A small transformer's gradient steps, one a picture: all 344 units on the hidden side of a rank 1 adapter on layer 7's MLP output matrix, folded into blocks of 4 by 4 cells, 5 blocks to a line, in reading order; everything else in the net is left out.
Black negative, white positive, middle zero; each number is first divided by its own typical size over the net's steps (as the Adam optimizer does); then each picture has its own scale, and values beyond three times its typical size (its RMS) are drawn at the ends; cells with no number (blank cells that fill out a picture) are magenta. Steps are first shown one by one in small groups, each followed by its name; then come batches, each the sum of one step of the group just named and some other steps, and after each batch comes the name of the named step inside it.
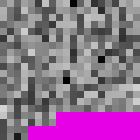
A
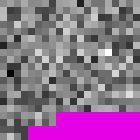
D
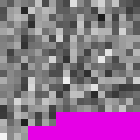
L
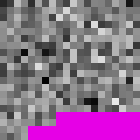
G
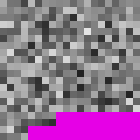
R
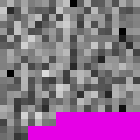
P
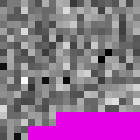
G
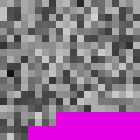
D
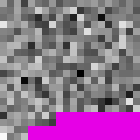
R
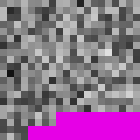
D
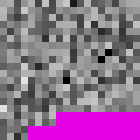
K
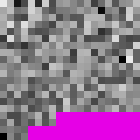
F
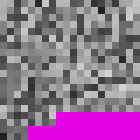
F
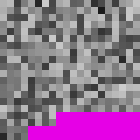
F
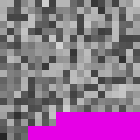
F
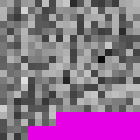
K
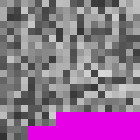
F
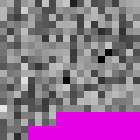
K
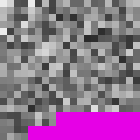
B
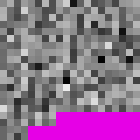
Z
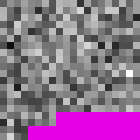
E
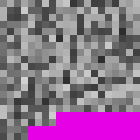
Z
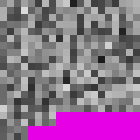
Z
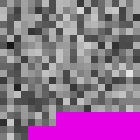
E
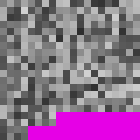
Z
